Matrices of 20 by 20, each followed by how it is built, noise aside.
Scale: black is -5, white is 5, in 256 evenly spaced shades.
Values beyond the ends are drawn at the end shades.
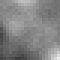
smooth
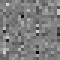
uneven columns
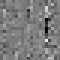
uneven columns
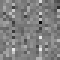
uneven columns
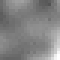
smooth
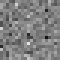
uneven columns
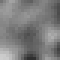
smooth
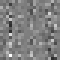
uneven columns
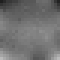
smooth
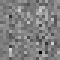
uneven columns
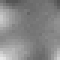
smooth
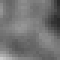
smooth
